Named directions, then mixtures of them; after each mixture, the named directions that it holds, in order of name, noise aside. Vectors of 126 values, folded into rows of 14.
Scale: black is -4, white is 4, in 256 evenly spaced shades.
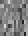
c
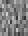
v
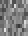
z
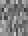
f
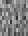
v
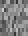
f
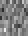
f, z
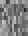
f, v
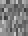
f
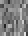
c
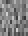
v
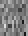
c, f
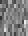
c, z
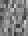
v, z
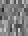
f, z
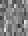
c, z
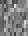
f, z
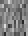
c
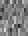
f, z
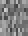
f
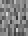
v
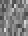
z
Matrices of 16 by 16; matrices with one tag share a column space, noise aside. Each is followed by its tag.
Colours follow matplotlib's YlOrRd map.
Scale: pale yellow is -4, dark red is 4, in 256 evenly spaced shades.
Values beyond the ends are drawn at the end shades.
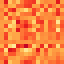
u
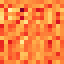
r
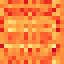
u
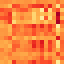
r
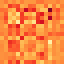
r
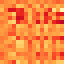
r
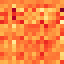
r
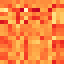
r
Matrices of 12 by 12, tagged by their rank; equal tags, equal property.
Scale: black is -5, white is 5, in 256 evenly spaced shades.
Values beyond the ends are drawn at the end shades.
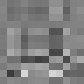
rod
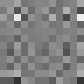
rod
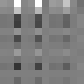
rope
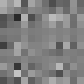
rod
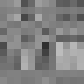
rod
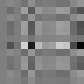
rope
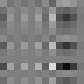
rope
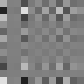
rope
